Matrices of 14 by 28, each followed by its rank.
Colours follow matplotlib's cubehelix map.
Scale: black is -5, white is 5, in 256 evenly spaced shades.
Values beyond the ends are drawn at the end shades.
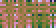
two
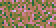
full rank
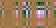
one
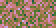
full rank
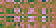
two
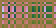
one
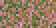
full rank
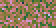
full rank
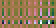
one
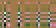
one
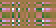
one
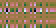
one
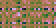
two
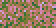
full rank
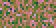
full rank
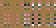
one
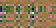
two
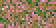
full rank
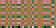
one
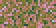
full rank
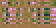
two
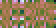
two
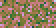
full rank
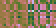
two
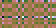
one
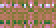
two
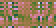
two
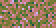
full rank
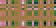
one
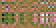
two
